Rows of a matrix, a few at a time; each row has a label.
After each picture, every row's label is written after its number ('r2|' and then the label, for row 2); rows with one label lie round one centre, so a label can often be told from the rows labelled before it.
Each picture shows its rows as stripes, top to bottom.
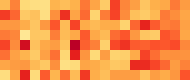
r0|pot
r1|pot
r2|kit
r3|pot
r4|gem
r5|kit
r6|kit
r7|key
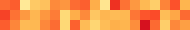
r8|pot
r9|kit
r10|kit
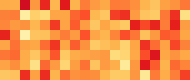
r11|key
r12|pot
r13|kit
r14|pot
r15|kit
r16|kit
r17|kit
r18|key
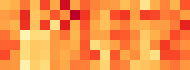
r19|key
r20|gem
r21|key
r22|pot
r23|pot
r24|pot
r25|pot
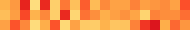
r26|key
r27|key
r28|kit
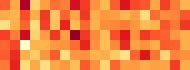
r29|gem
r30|key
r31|key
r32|gem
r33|pot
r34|kit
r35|pot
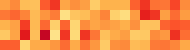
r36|kit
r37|kit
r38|key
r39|key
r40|pot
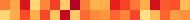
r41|gem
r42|key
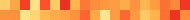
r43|key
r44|pot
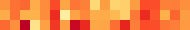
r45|kit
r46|kit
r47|gem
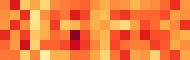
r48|pot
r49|gem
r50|kit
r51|gem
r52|gem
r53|pot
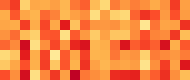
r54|pot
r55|kit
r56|key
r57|kit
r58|gem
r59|key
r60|key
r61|gem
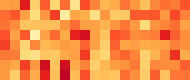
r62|key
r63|kit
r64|pot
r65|gem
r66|pot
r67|pot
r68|key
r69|key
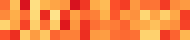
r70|gem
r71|key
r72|key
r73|pot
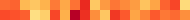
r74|pot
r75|gem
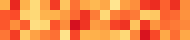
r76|kit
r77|pot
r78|gem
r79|kit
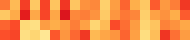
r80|key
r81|key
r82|pot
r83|pot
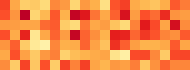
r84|pot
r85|gem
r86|kit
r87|gem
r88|pot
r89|kit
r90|key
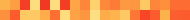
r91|key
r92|kit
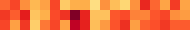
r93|kit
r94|gem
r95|gem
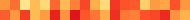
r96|pot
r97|gem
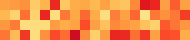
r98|kit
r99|key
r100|pot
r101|gem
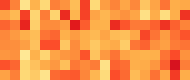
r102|pot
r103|key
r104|gem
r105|kit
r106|kit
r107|pot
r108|pot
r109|pot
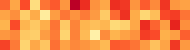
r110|gem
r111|pot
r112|kit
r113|kit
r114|pot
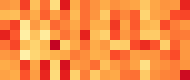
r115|key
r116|key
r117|pot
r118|pot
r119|kit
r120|pot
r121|key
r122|key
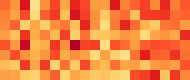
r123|gem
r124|gem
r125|pot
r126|key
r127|gem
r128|kit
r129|key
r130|kit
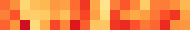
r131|pot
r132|pot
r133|gem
